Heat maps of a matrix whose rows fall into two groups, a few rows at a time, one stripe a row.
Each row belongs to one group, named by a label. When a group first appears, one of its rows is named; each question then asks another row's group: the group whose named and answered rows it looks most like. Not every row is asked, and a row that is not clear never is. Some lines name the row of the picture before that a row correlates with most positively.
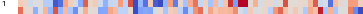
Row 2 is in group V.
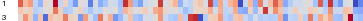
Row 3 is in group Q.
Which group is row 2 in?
V
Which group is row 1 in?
V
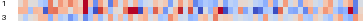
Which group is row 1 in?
Q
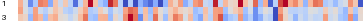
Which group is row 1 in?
V
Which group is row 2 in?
Q
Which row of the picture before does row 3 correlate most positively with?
2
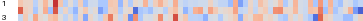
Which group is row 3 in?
V
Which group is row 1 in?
V
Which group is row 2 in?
V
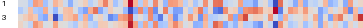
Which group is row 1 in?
Q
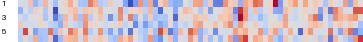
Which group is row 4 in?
V
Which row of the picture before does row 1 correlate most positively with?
2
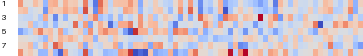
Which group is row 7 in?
V
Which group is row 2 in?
Q
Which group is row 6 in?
Q
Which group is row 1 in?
Q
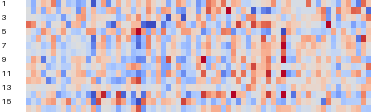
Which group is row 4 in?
V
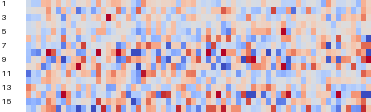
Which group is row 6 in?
V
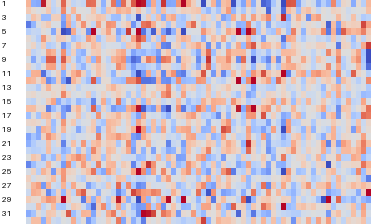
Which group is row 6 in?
Q
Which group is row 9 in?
V
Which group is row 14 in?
V
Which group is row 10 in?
V
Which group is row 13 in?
V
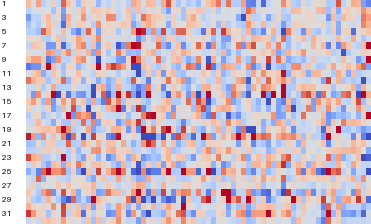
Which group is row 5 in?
Q
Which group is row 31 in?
V
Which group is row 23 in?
V
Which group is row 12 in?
V
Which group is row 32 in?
V
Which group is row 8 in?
V
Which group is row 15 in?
Q
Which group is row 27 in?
Q
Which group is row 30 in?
V
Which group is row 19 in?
V
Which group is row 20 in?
V
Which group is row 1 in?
V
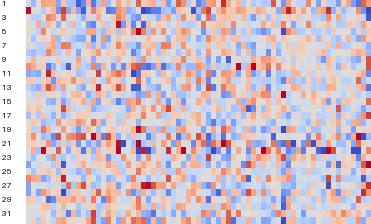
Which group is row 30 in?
Q
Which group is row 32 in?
Q
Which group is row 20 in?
Q
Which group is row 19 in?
Q
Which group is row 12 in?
Q
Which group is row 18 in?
Q
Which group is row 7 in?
V
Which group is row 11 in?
V
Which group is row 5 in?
Q
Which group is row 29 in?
Q
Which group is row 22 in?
V
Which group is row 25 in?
Q
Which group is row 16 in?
V
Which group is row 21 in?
Q
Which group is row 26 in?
V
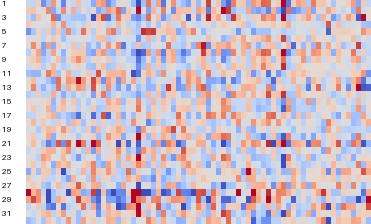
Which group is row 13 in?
Q
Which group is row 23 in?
Q
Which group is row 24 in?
Q
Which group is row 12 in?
Q
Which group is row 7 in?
Q
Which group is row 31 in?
Q
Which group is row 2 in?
Q
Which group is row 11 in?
V
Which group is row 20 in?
Q
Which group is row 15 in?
Q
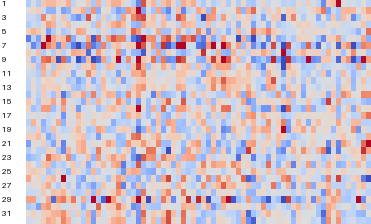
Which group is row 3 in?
Q
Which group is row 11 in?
Q
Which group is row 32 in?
V
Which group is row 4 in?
V
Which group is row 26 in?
V
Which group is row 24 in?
Q
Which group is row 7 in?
Q
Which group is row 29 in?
Q
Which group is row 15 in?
V
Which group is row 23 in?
V
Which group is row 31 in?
V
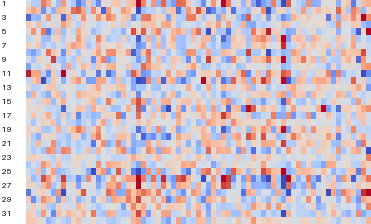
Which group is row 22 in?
V
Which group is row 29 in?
Q
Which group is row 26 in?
Q
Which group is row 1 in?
Q
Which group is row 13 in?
V
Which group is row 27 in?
Q
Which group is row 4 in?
V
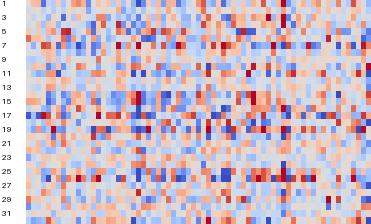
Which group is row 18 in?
V
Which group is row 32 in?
V
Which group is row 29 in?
V
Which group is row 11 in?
V
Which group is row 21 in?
V
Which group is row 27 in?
V
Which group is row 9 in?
V
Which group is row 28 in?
Q
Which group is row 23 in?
V
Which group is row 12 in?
V
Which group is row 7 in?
Q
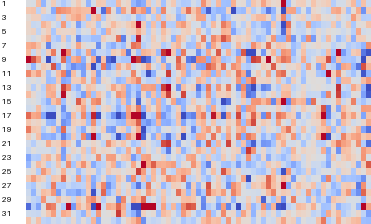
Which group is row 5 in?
Q
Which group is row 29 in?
Q
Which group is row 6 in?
Q
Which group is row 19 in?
V
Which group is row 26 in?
V
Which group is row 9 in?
V
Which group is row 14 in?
V
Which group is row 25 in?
Q
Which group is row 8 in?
V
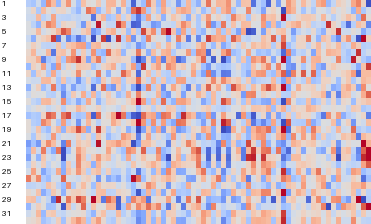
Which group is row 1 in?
V
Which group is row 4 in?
V
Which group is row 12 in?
Q
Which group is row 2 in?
Q
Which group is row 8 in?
Q
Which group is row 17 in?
V
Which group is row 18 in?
Q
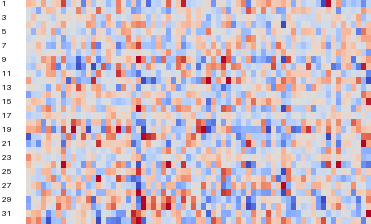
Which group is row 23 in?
V
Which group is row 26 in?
V
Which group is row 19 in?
Q
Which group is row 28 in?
Q
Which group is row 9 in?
Q
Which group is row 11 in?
V
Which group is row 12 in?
V
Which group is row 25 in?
Q
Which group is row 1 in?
V
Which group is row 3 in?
Q
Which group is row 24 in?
V
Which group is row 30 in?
V
